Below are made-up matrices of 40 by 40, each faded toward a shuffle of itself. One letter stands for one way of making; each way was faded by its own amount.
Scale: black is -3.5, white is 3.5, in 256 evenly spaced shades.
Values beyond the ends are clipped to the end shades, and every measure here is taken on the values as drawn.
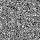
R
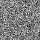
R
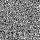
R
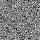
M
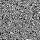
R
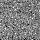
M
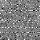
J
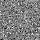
R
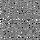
J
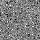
M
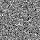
M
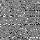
J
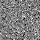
M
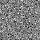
M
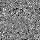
R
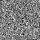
R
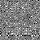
J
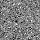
M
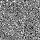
M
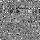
J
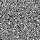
M
